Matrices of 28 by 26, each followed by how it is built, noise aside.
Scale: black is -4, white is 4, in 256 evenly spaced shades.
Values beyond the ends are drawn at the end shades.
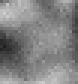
smooth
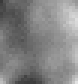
smooth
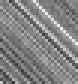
Toeplitz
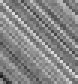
Toeplitz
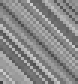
Toeplitz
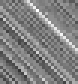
Toeplitz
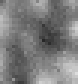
smooth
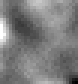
smooth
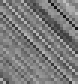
Toeplitz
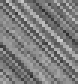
Toeplitz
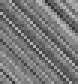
Toeplitz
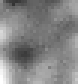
smooth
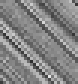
Toeplitz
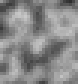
smooth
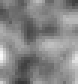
smooth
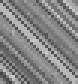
Toeplitz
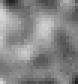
smooth
